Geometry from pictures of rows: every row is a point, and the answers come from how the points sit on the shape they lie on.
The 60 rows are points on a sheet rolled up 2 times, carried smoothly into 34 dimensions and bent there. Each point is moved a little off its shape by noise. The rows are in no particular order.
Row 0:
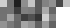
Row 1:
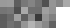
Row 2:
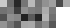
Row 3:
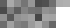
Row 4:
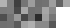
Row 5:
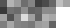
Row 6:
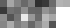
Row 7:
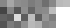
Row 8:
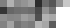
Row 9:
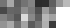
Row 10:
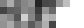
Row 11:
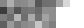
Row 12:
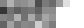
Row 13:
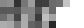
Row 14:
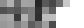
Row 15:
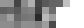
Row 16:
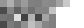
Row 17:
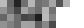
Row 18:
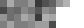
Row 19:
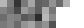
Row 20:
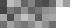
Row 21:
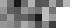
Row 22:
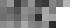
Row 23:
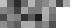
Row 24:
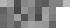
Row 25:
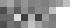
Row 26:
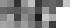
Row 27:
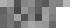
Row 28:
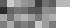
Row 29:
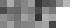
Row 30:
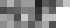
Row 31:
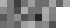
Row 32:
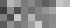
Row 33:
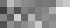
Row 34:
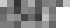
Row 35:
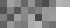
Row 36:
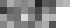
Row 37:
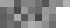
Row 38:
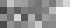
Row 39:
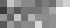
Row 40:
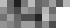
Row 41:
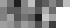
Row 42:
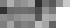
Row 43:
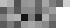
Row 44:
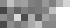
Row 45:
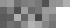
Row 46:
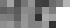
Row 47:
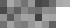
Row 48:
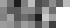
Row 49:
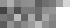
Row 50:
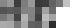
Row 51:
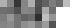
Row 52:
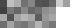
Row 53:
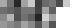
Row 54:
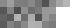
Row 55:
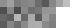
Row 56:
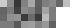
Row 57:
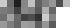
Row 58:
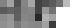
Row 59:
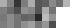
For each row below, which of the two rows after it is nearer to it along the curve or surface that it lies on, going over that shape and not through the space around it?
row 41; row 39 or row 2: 2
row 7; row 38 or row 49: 38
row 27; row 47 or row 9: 47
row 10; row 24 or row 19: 19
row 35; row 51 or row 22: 22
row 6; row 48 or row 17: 48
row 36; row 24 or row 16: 16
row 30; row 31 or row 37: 31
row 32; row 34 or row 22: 34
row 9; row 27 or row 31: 31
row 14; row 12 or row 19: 19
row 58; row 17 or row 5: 5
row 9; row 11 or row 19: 19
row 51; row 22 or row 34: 34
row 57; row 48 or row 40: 40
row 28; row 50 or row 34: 50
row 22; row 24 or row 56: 56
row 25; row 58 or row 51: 51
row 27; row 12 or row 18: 12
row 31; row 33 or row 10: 33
